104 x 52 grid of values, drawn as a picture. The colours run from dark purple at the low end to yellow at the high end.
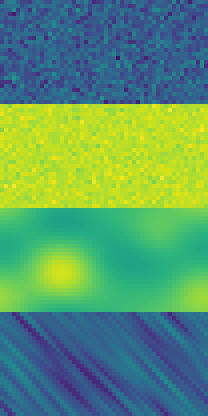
The table splits into 4 rows of 1 panel. Panel 1,1: low, fine-grained. Panel 2,1: very high, fine-grained, faint in contrast. Panel 3,1: high, smooth. Panel 4,1: low, slanting down to the right.
